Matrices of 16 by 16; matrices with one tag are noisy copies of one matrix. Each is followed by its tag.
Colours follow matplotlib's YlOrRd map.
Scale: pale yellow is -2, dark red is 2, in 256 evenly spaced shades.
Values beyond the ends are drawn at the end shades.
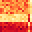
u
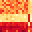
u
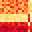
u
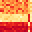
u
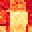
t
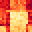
t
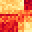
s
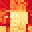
t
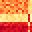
u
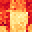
t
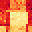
t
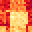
t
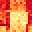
t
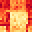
t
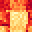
t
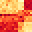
s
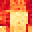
t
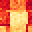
t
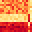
u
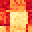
t
